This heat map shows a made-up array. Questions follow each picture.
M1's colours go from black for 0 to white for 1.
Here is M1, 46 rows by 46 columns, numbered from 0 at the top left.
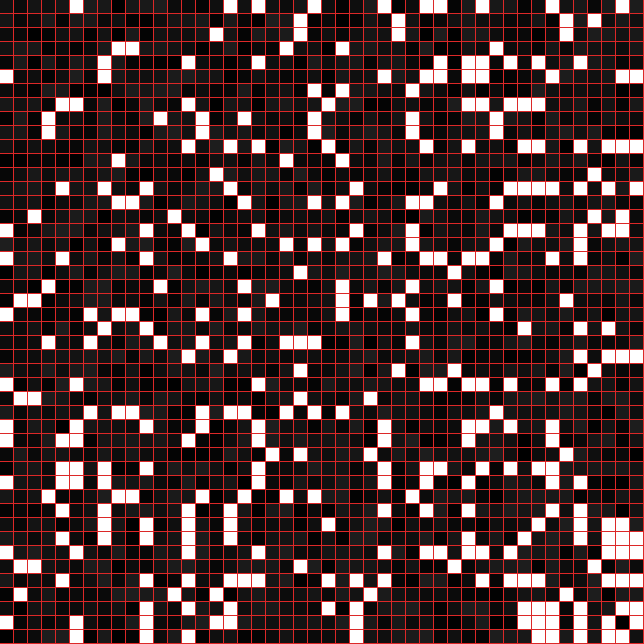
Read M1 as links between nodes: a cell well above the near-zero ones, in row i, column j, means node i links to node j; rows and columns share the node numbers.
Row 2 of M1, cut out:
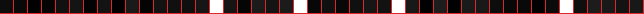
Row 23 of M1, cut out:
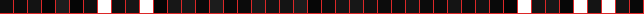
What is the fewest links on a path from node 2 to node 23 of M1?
4
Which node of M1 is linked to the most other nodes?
node 41
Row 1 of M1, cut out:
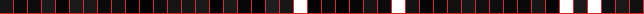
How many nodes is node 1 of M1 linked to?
4
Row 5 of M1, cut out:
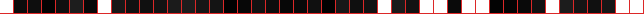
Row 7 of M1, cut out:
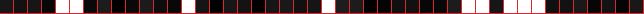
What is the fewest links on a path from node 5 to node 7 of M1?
1
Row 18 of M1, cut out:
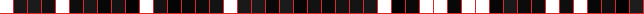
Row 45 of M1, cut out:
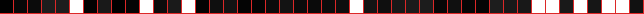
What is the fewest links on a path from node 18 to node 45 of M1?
2
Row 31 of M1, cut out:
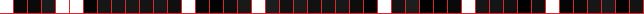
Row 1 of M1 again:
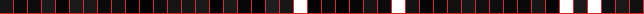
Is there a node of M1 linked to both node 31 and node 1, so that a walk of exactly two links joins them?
no
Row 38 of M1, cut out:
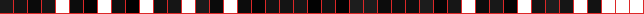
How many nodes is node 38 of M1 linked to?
11
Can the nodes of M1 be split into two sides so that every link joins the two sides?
no
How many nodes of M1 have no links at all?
0
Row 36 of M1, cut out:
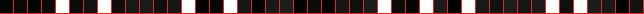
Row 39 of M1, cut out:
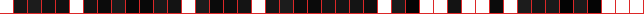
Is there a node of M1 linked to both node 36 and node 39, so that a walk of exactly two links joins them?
yes
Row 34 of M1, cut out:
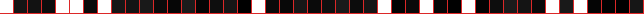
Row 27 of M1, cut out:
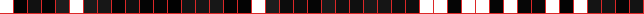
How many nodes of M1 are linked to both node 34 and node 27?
7
